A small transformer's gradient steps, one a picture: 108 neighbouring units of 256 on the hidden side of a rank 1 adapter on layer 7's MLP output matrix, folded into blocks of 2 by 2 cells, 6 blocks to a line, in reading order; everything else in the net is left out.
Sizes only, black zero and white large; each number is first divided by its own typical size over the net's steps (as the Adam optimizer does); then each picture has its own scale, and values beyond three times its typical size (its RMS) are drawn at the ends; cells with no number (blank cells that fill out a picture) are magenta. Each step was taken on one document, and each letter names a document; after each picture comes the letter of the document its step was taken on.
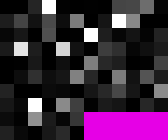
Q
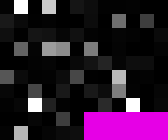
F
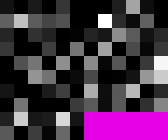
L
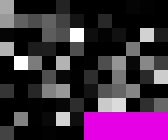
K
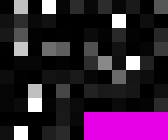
F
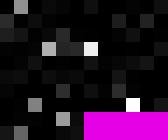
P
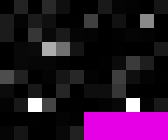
P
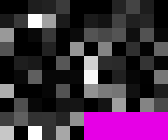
L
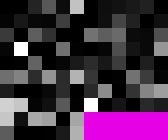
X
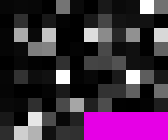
Q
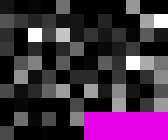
K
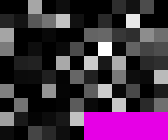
L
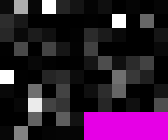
F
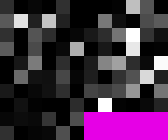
L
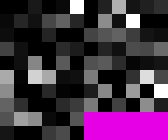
X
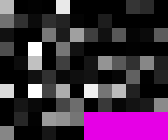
K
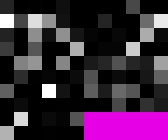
K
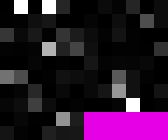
P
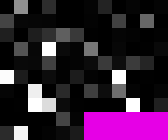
P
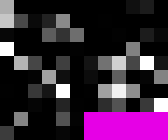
K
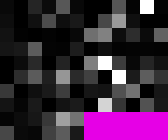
Q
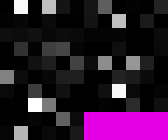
F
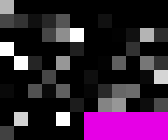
K
